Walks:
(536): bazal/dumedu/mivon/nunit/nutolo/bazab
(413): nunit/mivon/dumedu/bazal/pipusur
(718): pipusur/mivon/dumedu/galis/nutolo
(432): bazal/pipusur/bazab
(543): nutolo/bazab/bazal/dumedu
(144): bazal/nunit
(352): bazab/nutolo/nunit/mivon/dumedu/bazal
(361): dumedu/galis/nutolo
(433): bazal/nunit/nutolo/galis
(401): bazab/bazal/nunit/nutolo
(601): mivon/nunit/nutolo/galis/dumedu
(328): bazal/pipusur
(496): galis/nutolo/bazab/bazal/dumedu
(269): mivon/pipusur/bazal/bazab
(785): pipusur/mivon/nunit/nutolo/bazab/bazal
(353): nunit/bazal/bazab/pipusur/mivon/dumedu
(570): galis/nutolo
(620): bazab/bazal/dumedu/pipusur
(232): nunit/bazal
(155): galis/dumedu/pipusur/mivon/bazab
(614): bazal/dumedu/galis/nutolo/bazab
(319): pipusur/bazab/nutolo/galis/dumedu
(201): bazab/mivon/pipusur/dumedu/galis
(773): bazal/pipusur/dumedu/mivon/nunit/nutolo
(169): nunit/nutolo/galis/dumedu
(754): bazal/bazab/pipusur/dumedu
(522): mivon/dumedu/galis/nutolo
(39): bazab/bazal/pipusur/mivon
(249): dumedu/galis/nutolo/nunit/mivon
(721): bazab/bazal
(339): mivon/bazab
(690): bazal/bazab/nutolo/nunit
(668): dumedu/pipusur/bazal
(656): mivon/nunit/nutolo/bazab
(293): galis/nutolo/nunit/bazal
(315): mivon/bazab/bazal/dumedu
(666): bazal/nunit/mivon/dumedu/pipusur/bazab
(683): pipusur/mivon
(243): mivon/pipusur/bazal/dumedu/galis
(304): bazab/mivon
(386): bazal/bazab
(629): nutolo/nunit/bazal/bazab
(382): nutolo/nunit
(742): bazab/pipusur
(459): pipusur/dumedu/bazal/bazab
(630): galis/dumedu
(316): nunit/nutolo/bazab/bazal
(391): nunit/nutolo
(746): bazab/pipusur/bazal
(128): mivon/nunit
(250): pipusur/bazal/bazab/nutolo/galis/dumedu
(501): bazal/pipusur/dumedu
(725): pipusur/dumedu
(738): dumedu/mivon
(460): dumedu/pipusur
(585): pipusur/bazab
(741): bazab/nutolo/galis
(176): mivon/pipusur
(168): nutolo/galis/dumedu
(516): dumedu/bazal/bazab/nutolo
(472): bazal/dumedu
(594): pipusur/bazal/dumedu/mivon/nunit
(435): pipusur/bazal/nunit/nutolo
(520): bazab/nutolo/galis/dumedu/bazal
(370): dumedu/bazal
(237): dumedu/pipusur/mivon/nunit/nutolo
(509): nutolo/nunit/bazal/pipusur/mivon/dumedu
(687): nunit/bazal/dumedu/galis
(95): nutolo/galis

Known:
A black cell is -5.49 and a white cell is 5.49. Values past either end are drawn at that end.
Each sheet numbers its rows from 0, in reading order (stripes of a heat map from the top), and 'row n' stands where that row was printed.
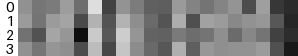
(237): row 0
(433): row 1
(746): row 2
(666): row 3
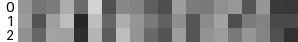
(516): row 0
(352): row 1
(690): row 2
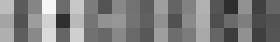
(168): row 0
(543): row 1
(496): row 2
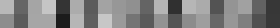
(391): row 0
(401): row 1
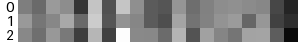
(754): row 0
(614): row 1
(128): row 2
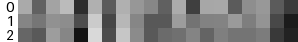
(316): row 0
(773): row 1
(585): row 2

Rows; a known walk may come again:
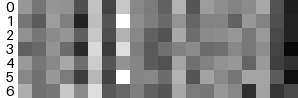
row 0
(413)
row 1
(339)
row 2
(536)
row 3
(683)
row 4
(614)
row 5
(128)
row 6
(249)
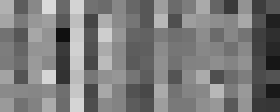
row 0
(496)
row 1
(687)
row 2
(746)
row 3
(250)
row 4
(435)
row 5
(543)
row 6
(472)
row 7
(516)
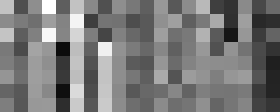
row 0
(95)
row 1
(460)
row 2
(570)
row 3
(304)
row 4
(754)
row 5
(353)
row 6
(585)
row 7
(201)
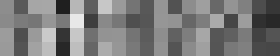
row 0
(401)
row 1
(668)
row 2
(520)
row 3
(352)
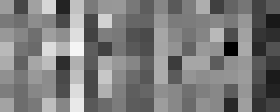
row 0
(741)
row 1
(243)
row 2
(370)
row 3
(630)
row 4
(316)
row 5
(666)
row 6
(718)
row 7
(155)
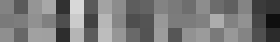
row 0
(319)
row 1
(501)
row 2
(690)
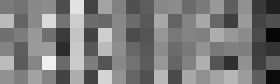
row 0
(459)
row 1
(293)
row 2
(328)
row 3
(620)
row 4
(168)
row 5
(144)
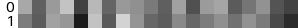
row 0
(509)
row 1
(39)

